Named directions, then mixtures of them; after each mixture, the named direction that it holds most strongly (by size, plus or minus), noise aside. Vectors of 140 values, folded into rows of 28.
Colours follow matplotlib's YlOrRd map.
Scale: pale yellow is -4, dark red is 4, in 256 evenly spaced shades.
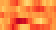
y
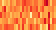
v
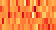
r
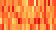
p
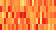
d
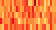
p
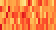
d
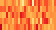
d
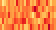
r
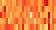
v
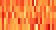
d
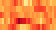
y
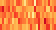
p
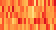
p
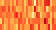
p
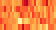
y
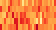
d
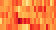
y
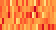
r
